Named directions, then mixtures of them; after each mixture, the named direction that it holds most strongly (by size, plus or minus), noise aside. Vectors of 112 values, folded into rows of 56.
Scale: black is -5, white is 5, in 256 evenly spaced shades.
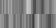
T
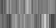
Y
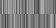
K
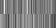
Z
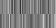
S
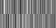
Z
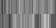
Y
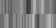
T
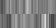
Y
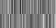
S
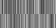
K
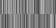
K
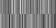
S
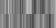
T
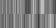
T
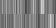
K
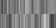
Y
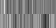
Y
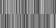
K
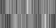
Y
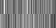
Z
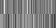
Z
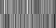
Z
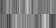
Y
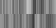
T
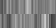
Y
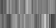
Y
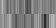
Y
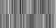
S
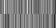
Z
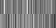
Z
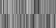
K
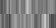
Y
